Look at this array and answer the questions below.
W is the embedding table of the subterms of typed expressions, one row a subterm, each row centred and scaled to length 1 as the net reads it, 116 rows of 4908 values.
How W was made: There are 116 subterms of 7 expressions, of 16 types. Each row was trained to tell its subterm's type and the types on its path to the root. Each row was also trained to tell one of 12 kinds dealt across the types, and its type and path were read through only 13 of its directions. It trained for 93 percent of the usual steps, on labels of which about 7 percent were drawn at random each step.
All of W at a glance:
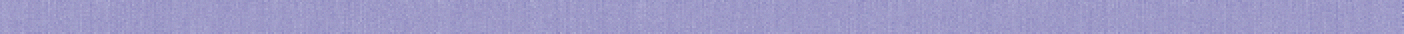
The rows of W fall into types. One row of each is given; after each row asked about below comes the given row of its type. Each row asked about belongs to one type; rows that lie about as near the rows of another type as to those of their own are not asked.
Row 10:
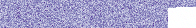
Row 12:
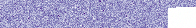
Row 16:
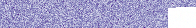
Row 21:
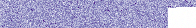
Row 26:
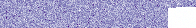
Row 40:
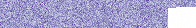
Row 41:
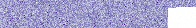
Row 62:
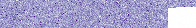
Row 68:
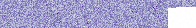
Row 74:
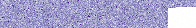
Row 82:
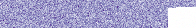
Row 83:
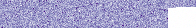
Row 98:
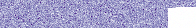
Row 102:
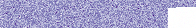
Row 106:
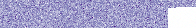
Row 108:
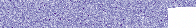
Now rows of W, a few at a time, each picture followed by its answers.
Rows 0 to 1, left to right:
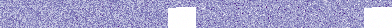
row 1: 16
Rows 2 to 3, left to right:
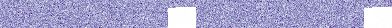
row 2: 108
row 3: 68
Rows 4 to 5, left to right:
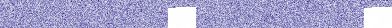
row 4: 74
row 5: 12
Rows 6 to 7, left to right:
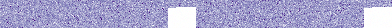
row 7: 10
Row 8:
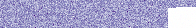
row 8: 102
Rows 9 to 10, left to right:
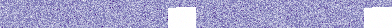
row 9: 10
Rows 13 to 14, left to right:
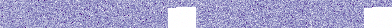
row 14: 21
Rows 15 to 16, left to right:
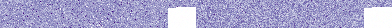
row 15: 82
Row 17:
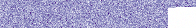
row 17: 10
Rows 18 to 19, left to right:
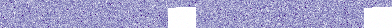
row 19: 40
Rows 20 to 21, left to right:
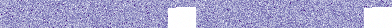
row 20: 40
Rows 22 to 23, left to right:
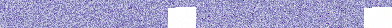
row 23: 68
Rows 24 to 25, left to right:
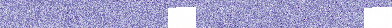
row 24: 10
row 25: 16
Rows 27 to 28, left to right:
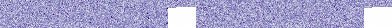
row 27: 40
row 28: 41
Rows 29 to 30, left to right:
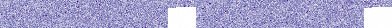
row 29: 40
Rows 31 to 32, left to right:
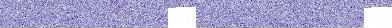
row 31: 82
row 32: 74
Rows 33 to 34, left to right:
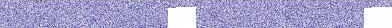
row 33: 68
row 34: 62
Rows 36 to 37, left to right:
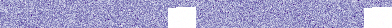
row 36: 82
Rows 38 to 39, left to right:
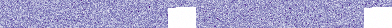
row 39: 10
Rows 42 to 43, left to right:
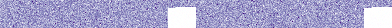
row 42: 106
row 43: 74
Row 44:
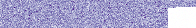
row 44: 10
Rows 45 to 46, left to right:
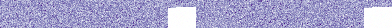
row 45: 12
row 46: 68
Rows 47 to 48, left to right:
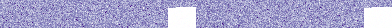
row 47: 74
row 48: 16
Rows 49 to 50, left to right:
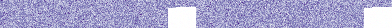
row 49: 83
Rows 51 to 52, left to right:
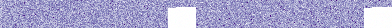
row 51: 106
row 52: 82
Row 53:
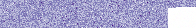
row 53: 106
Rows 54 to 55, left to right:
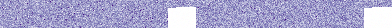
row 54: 102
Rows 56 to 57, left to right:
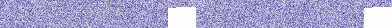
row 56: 16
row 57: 40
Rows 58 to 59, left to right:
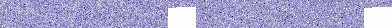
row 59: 26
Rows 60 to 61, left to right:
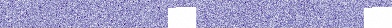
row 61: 21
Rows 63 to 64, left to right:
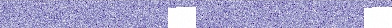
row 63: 68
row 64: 16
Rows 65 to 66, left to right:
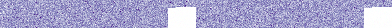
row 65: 108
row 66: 12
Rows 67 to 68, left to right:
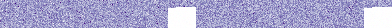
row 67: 68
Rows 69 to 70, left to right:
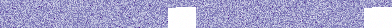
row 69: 74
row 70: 26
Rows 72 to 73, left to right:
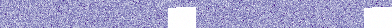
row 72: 40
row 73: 82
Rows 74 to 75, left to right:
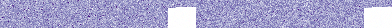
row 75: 83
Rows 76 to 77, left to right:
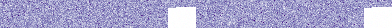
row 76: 10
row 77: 62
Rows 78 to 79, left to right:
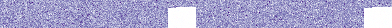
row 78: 108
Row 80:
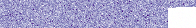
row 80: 83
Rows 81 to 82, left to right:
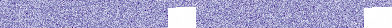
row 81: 108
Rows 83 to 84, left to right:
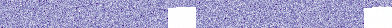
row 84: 102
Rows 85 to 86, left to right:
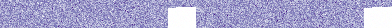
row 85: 82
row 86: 82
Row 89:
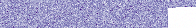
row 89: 108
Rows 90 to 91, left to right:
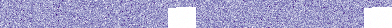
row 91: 16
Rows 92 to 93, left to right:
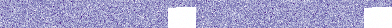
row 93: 83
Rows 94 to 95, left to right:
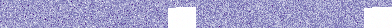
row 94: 40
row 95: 68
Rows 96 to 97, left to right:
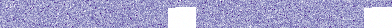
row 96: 62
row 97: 83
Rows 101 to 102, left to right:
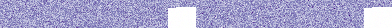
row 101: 21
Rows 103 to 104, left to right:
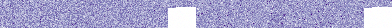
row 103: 108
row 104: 74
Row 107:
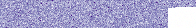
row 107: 62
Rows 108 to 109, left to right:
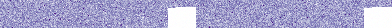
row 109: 83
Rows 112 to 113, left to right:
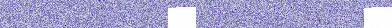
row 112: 12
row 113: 108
